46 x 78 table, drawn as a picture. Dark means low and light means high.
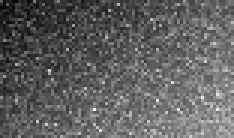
Ninth with the lowest average: top left. Grain: fine. Slope: up to the bottom right. Mirror symmetry: none. Stripes: none. Ninth with the highest average: bottom right.
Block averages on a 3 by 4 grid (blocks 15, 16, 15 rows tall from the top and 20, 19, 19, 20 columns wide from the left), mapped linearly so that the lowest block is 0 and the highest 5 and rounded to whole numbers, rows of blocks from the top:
0 1 2 3 | 1 2 3 4 | 2 3 4 5
